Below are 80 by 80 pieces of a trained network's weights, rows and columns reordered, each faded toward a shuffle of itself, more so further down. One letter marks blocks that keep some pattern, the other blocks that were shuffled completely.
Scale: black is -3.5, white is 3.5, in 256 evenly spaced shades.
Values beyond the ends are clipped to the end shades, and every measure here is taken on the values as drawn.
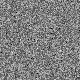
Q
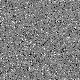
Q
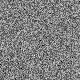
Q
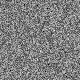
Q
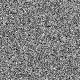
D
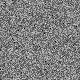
Q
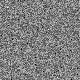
Q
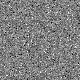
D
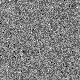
Q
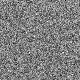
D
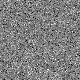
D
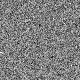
Q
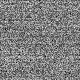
D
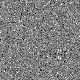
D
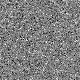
Q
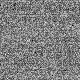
D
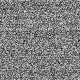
D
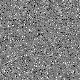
D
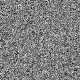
Q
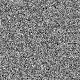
Q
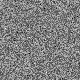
Q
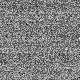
D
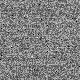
D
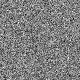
Q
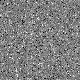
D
